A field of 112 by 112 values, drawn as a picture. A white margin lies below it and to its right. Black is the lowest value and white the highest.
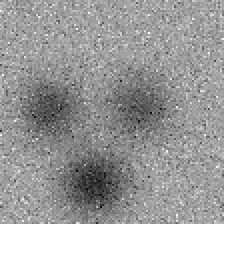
There are no regular stripes. Three dips sink into the field. The bottom middle is the ninth with the lowest average. No single row or column stands out from its neighbours.
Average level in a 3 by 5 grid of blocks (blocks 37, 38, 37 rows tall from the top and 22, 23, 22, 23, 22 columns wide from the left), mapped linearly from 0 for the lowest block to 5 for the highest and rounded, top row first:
55555
31225
51055
